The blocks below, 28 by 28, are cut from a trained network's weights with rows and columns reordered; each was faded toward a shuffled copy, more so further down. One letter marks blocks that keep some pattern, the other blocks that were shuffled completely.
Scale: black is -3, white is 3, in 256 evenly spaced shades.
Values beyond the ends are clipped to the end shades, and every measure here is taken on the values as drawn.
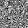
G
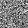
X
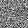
X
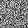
X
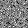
X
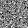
X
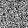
X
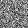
X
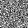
X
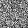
X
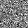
G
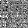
G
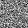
X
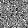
X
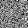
G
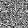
G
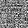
G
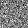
X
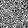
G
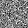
X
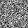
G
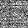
G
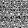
G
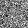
X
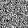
X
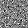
X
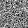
X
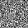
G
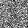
X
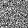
X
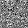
X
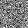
X
